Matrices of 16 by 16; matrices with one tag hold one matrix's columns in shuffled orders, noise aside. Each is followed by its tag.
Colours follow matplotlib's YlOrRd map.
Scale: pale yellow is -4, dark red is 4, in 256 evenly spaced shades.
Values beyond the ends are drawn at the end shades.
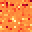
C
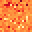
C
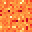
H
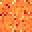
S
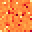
S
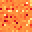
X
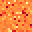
S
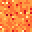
S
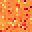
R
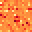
X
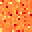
S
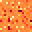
H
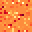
S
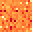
H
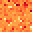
C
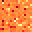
R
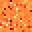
R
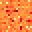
H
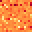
C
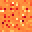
X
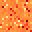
R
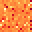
R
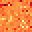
C
